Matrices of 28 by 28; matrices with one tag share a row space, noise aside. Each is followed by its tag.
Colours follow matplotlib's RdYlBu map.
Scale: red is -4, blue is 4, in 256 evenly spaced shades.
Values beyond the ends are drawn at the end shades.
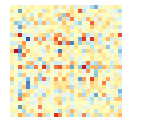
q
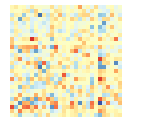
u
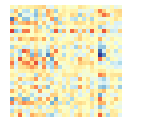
u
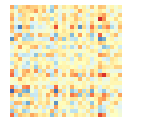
u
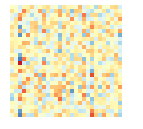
q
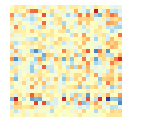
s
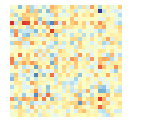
u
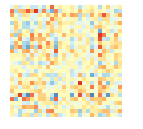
u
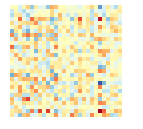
u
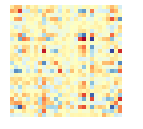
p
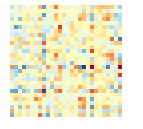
p
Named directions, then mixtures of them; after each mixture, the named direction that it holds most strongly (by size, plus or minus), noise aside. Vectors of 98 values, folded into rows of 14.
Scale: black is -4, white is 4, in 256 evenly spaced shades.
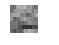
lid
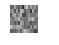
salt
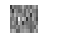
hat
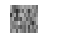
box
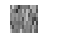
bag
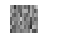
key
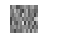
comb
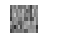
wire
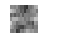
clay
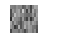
wire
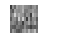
hat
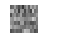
salt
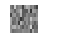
key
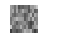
key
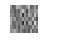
comb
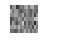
comb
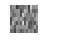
comb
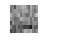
lid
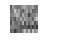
comb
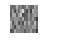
comb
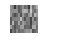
key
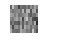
bag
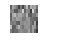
bag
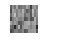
wire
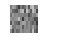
bag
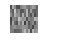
comb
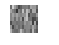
bag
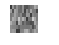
hat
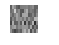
comb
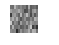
key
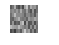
salt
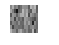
bag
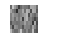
bag
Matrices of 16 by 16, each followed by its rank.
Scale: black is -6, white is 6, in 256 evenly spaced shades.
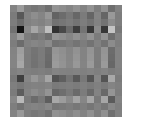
one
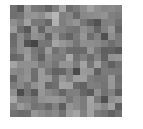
full rank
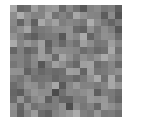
full rank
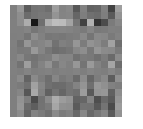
two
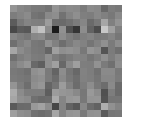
two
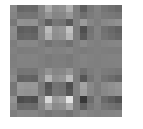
one
